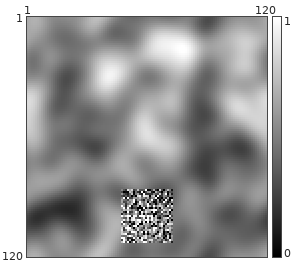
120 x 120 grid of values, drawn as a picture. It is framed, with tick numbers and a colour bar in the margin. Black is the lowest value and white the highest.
The values follow a bell shape. The top middle is the ninth with the highest average. In the bottom middle lies a patch that is rougher than the rest. Values change most from cell to cell in the bottom middle.
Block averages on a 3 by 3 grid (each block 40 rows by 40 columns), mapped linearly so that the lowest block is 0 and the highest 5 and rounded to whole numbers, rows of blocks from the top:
2 5 4 / 1 4 1 / 0 1 0
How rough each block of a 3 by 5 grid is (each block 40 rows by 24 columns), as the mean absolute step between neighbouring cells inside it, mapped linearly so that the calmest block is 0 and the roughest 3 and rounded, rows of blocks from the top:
00000 | 00000 | 00300
